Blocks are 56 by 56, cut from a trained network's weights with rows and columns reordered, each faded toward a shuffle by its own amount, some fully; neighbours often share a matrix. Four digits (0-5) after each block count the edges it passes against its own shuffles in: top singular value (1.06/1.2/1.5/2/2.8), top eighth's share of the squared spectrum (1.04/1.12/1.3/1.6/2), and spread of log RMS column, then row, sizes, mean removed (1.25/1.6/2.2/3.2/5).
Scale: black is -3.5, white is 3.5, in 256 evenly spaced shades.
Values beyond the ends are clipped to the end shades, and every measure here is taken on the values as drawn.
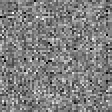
3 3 1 2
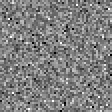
0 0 0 0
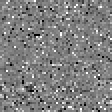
2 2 0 1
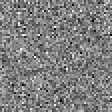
2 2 1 0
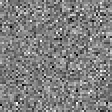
3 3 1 1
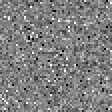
0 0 0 0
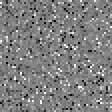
0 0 0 0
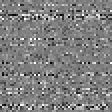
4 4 0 4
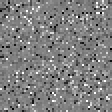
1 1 0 0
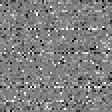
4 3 0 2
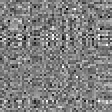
4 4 1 2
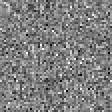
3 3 0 1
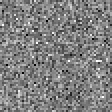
1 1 0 0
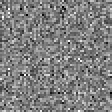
3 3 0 2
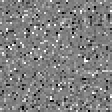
0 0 0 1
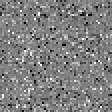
3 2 0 1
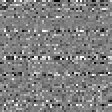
4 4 1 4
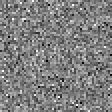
0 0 0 0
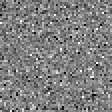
2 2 0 0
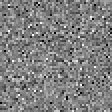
3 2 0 1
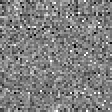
3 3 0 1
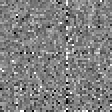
3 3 2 1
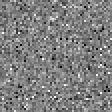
2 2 0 1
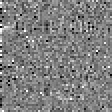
3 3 1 1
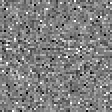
2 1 0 0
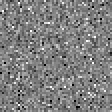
2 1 0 0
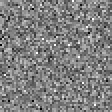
1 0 0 0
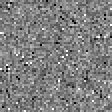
0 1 0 0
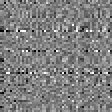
4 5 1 3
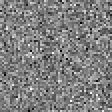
2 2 0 0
